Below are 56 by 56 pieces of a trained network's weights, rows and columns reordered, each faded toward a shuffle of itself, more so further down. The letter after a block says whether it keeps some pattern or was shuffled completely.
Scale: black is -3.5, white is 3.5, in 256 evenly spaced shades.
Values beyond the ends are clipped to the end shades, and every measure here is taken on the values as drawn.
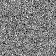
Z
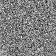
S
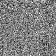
Z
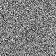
Z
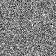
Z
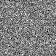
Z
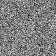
S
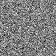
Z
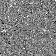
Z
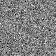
S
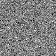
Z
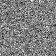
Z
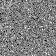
S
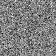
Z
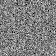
Z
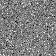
S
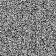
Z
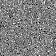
Z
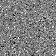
Z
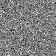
S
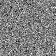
S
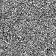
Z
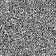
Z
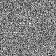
Z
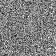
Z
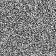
Z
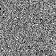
Z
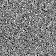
S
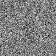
S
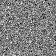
S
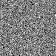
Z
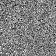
S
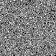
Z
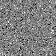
Z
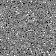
Z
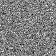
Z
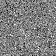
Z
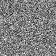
S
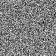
S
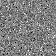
S
